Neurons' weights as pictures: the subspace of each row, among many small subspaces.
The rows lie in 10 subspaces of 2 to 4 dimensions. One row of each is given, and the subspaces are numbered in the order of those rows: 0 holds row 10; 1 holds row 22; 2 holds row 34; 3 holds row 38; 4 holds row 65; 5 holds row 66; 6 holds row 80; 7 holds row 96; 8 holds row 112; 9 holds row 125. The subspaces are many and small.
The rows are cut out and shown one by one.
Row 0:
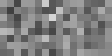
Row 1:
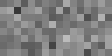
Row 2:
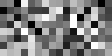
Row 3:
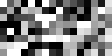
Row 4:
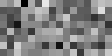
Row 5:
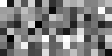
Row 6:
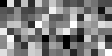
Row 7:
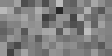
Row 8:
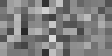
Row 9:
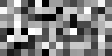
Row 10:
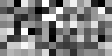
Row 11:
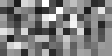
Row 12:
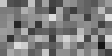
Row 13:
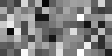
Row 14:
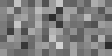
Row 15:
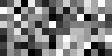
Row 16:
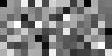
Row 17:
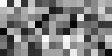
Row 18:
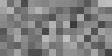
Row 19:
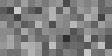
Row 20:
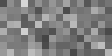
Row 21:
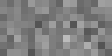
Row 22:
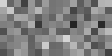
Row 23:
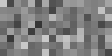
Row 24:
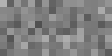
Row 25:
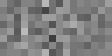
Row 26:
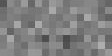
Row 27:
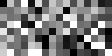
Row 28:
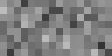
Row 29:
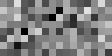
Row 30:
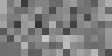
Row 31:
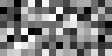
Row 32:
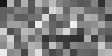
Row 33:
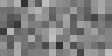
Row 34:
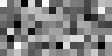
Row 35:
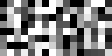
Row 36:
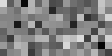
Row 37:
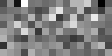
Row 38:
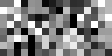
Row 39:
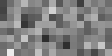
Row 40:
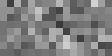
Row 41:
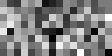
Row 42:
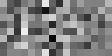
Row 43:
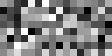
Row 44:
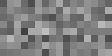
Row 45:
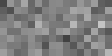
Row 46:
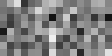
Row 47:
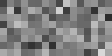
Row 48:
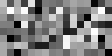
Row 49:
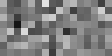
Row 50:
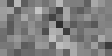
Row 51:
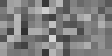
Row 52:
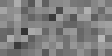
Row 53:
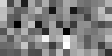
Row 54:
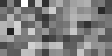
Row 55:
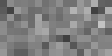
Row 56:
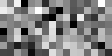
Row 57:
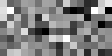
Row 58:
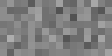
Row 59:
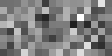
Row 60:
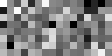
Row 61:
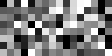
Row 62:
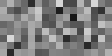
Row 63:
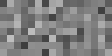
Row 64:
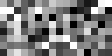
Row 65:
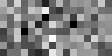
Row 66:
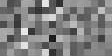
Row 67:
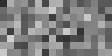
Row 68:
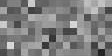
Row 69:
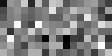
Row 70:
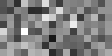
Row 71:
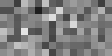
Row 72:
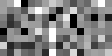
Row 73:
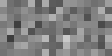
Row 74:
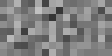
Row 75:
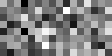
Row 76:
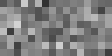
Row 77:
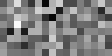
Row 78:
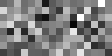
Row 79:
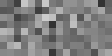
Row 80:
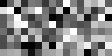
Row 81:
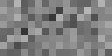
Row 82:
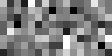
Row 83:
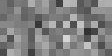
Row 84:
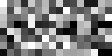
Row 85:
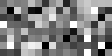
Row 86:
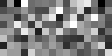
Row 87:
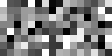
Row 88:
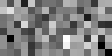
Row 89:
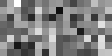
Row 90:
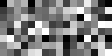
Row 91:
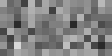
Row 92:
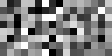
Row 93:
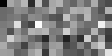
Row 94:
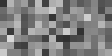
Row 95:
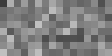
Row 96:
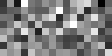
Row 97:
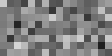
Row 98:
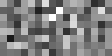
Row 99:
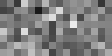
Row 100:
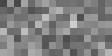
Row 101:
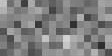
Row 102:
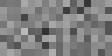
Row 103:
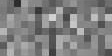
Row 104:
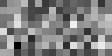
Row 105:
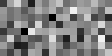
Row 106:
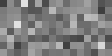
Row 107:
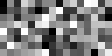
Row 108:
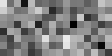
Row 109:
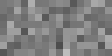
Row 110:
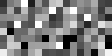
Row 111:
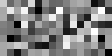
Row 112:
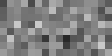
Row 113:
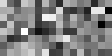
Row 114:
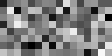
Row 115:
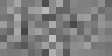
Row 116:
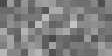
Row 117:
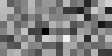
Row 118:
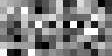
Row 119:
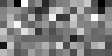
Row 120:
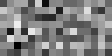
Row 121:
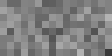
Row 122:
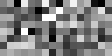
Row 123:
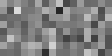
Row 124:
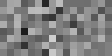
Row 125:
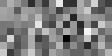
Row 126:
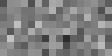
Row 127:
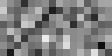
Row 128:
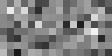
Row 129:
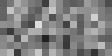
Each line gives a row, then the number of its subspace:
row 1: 6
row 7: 9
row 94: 4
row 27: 1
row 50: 0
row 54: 3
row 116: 4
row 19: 6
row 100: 5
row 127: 9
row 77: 0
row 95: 4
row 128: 9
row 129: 9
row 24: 5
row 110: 0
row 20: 1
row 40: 0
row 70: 5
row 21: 9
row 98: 9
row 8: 4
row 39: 9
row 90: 1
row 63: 5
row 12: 2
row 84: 6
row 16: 1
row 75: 1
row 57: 1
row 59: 3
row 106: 2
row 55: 1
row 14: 0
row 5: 5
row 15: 6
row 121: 2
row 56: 8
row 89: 3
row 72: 2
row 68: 6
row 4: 7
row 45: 1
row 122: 0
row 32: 4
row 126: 8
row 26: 8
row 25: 4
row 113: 1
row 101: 8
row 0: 9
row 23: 5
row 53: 0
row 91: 3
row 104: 3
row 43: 7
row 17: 5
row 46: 2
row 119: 7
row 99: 8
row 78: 3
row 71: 8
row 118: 9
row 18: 1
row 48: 9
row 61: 7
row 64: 1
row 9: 2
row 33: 2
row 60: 6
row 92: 5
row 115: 4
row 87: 8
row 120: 2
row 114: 6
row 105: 7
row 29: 7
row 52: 7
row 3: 3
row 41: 2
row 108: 8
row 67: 4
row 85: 6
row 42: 4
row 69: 8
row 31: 7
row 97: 2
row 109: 0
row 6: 5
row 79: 0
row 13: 3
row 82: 0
